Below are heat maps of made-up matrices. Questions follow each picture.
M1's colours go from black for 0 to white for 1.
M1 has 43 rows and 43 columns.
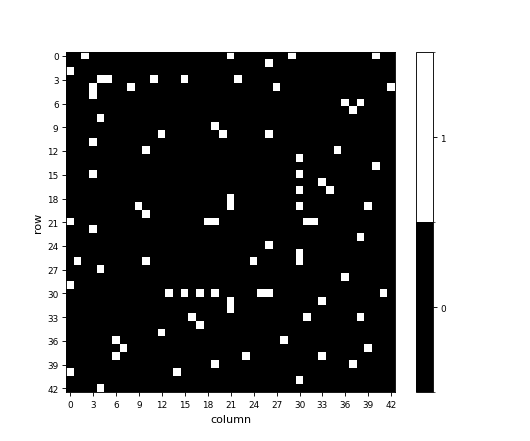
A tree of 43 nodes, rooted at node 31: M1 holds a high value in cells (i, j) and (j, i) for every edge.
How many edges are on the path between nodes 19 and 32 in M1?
2
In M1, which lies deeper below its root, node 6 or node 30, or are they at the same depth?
the same depth
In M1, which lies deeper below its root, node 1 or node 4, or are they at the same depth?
node 4
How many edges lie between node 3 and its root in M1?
5
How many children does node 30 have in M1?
6
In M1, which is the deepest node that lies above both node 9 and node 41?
19
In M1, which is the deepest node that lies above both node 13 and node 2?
21
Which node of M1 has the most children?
30
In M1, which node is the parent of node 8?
4
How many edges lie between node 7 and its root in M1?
5
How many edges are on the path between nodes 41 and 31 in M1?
4
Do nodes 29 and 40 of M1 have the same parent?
yes
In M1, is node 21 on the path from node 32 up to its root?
yes
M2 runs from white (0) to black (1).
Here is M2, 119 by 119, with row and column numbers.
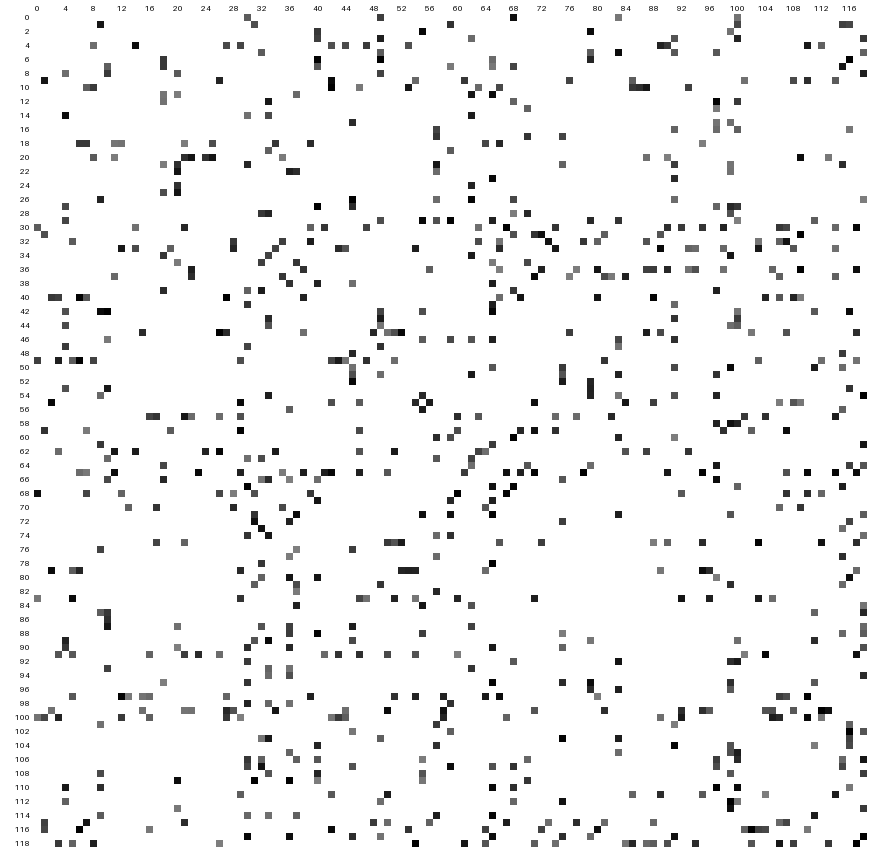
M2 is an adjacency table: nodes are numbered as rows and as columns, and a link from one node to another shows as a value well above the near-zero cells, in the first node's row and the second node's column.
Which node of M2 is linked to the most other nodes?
node 65
